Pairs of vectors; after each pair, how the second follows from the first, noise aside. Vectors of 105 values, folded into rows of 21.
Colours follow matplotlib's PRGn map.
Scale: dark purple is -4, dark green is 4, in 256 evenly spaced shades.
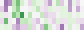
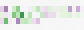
partly zeroed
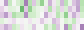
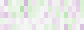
shrunk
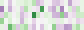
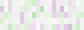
shrunk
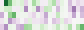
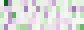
sign-scrambled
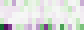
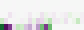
partly zeroed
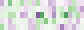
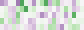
wrapped around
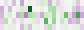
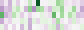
wrapped around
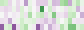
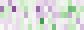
wrapped around
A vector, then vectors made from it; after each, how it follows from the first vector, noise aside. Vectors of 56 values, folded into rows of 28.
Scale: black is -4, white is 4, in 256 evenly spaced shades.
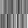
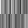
reversed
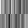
reversed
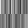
reversed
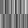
wrapped around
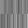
shrunk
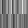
wrapped around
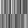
reversed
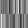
wrapped around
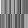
reversed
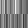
wrapped around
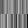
negated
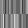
wrapped around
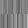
shrunk
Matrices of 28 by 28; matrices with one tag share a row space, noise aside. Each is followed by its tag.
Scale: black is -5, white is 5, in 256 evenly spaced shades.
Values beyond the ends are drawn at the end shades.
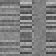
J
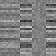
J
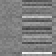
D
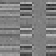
J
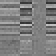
J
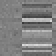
D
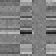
J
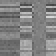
J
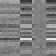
J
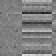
D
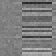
D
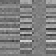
J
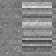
D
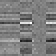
J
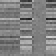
J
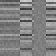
J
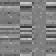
J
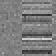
D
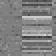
D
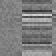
D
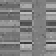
J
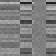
J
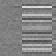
D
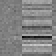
D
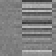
D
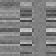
J
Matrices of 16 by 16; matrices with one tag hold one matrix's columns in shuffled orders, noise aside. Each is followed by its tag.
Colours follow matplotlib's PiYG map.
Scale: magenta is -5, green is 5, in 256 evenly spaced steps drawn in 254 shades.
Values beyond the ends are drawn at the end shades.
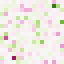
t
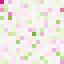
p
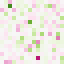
t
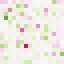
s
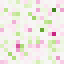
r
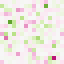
t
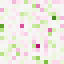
s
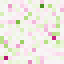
t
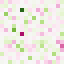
r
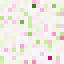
t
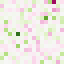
p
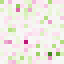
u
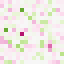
r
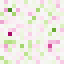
r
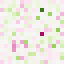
r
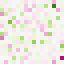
t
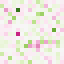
r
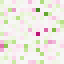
r
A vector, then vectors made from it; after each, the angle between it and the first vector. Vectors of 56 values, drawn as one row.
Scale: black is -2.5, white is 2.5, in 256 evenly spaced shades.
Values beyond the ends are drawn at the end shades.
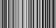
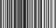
nearly opposite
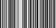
partly aligned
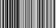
orthogonal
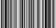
partly aligned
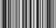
partly aligned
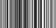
nearly opposite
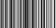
partly opposed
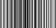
nearly opposite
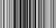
partly opposed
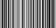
nearly parallel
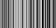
nearly parallel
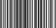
nearly opposite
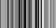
partly opposed
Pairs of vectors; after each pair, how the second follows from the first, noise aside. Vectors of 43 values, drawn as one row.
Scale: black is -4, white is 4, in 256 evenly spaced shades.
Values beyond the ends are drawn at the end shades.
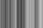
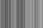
shrunk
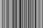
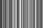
negated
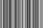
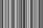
negated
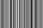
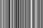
negated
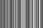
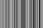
negated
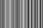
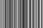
negated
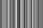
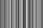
reversed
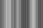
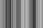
negated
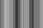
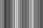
negated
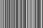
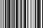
scaled up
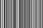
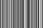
reversed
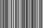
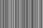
shrunk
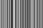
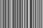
reversed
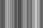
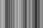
negated
